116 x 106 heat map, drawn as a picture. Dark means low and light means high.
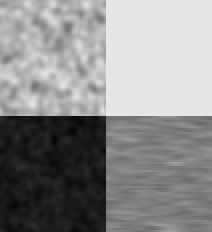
It is made of 2 by 2 panels. Panel 1,1: high, blotchy. Panel 1,2: very high, flat. Panel 2,1: very low, blotchy, faint in contrast. Panel 2,2: middling, streaked across, faint in contrast.
